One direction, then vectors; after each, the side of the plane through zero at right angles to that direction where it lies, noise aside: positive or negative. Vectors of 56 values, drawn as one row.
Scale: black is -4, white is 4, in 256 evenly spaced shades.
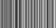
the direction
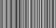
positive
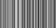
negative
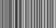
positive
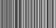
positive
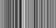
positive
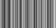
positive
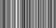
negative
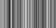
negative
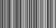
positive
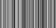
negative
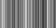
negative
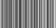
positive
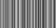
negative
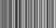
positive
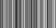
positive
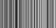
positive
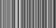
negative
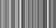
negative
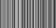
negative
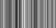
positive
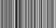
positive
